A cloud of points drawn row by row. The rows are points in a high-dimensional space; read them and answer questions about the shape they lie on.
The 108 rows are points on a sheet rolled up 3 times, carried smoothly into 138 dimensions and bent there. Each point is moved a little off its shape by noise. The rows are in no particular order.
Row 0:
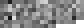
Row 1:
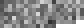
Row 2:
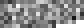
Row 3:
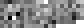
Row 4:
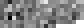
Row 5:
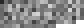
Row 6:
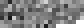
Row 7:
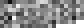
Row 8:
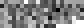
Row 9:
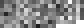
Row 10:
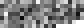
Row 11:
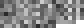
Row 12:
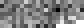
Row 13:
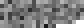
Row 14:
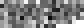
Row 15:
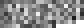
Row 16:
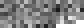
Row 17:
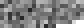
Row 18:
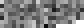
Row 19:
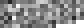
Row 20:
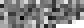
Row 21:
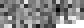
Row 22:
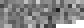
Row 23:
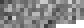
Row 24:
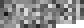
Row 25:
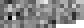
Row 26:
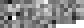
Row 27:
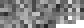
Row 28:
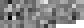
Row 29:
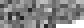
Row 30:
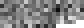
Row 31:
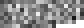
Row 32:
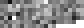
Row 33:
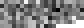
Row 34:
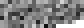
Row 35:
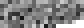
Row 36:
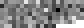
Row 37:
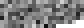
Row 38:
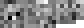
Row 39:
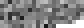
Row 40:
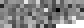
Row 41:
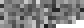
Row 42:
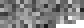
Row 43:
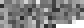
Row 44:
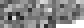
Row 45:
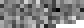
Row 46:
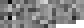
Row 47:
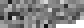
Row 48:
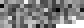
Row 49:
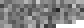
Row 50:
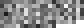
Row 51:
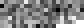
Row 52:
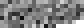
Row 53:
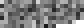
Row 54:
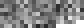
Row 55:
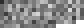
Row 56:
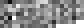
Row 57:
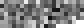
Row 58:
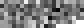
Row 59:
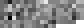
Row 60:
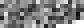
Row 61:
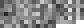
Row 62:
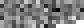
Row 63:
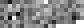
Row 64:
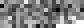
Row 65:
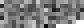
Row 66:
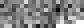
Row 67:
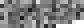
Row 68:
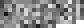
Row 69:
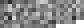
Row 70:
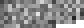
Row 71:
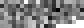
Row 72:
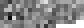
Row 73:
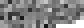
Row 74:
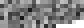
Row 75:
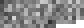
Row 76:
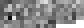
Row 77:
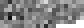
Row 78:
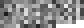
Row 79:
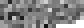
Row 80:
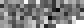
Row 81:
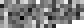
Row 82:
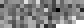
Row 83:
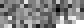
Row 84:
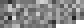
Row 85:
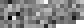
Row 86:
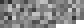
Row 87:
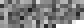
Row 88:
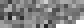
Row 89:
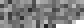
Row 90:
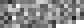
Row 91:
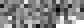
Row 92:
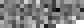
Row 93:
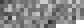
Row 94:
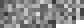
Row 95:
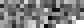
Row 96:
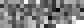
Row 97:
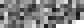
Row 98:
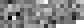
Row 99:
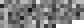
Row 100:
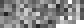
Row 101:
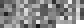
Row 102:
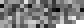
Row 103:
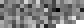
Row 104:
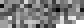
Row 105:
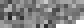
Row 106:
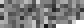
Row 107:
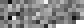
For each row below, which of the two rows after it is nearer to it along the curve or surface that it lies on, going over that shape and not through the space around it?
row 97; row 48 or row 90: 48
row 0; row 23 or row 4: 4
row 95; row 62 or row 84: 62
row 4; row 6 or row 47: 47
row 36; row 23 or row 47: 47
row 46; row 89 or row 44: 44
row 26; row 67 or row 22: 67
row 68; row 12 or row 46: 12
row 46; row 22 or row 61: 61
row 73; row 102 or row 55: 55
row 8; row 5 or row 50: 50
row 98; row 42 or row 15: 15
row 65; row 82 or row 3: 82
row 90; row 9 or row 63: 63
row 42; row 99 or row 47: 99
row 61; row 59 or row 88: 59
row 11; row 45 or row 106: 45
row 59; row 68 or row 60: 68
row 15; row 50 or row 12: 50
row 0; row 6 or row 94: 94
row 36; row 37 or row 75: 37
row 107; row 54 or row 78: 78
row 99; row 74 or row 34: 74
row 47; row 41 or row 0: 0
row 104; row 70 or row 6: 70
